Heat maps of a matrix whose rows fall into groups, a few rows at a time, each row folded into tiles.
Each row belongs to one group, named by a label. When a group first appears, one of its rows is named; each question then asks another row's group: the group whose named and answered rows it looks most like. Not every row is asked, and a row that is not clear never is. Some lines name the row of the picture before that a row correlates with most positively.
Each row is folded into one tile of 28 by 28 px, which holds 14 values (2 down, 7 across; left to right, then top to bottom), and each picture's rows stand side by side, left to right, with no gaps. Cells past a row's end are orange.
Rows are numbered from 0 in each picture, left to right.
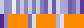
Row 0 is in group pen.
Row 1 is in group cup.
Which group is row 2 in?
cup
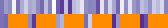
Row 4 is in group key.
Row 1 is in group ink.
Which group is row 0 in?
pen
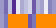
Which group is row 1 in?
key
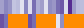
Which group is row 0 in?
pen
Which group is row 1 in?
key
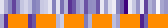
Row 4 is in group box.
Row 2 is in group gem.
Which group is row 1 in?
pen
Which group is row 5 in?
key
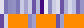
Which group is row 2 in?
key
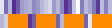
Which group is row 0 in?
gem
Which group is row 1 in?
pen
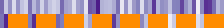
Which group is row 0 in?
pen
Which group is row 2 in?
key
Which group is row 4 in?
key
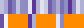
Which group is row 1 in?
key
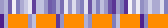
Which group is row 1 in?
key
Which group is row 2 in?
key
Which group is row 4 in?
ink
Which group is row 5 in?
pen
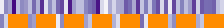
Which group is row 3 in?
box
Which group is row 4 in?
cup
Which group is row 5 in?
cup
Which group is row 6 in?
key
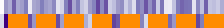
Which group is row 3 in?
gem
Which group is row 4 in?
pen
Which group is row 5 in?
ink
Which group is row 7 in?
pen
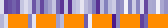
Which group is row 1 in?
gem
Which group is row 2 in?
ink
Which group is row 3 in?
gem
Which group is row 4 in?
pen
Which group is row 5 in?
key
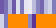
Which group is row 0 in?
ink
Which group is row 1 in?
box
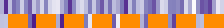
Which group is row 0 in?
cup
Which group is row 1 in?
pen
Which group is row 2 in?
box
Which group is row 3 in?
cup
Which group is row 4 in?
gem
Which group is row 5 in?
box
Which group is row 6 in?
ink
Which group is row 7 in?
box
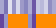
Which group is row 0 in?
key
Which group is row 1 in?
key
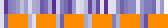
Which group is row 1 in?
cup
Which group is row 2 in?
box
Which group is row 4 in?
gem
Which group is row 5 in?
ink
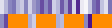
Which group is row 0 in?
box
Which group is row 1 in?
gem
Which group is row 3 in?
box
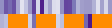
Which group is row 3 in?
pen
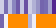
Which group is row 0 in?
cup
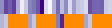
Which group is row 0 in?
box
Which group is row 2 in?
pen
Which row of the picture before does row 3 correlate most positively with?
0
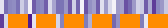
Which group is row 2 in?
ink
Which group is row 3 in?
ink
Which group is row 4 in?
gem
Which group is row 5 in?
gem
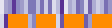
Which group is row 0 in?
box
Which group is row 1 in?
ink
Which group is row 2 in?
key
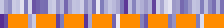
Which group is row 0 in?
pen
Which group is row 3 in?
pen
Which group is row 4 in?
gem
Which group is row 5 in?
ink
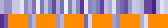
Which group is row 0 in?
pen
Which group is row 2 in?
key
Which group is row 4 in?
box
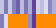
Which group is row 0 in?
cup
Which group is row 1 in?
key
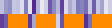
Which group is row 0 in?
pen
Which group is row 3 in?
pen
